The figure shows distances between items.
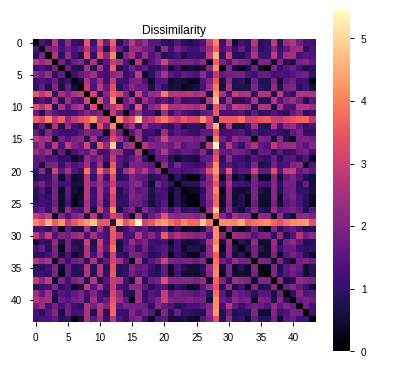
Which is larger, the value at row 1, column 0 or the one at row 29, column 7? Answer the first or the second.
the first
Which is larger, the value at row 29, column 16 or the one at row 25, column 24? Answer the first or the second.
the first
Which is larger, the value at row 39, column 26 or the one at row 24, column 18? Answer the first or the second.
the first
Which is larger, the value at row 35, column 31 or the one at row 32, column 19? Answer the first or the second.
the second
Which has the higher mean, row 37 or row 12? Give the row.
12
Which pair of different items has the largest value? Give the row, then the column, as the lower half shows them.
28, 16
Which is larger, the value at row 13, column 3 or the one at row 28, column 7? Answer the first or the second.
the second
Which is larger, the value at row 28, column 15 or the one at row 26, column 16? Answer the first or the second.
the first
